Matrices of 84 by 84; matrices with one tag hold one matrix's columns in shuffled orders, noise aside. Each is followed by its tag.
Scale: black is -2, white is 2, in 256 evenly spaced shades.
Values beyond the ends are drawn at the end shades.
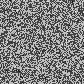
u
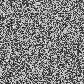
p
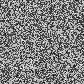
u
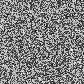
p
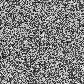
p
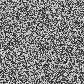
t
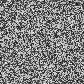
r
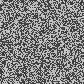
p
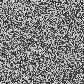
t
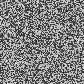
u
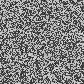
t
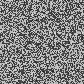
u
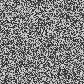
p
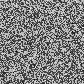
t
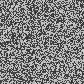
u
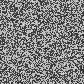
u
